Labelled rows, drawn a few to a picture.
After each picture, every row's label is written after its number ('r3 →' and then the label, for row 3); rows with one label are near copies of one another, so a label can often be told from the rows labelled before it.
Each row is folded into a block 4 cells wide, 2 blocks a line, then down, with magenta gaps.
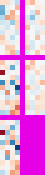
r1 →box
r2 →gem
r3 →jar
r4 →gem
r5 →jar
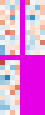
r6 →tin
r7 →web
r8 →web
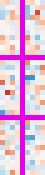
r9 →box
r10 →box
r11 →tin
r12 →web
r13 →tin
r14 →web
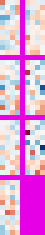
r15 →web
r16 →box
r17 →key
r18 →jar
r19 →key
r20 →jar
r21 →tin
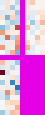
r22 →key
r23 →gem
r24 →jar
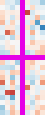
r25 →tin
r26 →jar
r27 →tin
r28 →gem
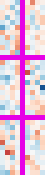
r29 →key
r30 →gem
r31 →web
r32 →jar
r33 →tin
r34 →box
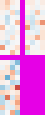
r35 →gem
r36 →gem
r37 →key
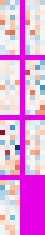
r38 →tin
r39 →tin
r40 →gem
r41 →jar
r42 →jar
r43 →tin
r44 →box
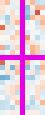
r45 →gem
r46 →box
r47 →web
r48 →web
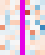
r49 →gem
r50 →jar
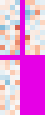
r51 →key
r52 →box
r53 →gem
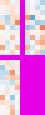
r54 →gem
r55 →key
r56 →box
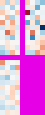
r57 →tin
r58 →jar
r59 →web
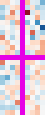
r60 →box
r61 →jar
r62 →web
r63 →box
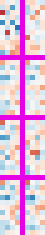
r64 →jar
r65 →box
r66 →web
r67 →web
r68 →web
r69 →tin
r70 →web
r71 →web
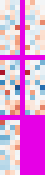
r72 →key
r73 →gem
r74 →jar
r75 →jar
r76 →web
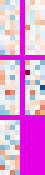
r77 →tin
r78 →gem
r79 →tin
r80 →jar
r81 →key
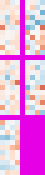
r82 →gem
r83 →key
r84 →gem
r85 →key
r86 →web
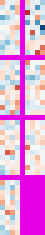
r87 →web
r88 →jar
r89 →key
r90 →web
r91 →tin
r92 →gem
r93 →tin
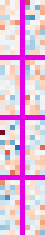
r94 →gem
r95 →web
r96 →box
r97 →box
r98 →jar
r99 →key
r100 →web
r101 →key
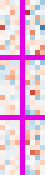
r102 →gem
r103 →jar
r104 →box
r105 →tin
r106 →gem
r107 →tin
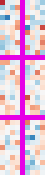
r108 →web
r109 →key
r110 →box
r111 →box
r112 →gem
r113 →web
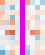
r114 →tin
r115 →tin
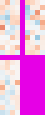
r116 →gem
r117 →box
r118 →gem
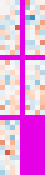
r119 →key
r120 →web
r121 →gem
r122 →key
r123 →tin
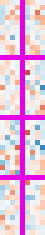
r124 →box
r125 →box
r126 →gem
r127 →jar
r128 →key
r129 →jar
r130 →box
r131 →web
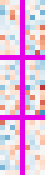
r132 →box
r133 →key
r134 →key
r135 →key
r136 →web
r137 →gem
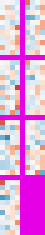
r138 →key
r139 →web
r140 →key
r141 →web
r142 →web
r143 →key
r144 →web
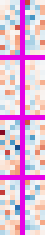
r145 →key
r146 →web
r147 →tin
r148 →gem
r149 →jar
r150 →web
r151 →jar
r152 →web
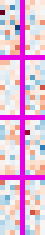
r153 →jar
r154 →gem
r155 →gem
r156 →key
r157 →box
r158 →jar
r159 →web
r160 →tin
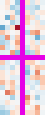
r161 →key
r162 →tin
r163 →tin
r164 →box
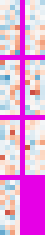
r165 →key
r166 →key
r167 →web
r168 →tin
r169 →box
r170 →gem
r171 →tin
